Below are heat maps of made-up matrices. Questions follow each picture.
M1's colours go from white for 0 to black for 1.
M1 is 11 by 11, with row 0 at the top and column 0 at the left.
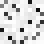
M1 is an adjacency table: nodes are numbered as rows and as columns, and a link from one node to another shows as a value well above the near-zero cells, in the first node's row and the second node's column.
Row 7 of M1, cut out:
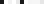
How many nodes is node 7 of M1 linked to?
2
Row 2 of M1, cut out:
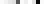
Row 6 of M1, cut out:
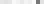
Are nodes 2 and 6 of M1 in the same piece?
yes
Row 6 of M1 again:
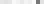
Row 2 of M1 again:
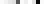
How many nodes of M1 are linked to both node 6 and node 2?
1
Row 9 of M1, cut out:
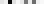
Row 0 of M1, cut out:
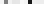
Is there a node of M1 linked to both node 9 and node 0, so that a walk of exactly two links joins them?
no
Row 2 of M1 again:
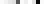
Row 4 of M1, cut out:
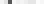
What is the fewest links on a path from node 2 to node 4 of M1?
1
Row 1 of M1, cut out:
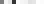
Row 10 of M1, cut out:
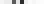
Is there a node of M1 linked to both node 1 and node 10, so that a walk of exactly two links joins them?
yes
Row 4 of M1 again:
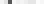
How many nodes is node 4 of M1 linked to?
1
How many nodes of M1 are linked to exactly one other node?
3
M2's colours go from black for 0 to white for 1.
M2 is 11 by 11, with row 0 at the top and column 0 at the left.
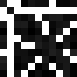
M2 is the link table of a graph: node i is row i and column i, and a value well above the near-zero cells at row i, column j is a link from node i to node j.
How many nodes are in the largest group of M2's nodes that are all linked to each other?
3
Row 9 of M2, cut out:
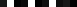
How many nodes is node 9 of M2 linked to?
3
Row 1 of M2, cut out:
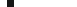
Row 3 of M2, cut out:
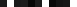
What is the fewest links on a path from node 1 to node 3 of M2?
1
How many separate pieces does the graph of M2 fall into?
1
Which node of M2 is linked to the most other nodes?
node 1
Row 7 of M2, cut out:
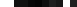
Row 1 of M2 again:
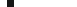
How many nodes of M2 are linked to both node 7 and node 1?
2
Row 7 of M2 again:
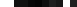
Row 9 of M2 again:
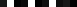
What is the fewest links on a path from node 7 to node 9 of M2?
1
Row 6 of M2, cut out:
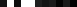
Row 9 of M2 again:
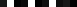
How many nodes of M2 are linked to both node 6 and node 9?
2
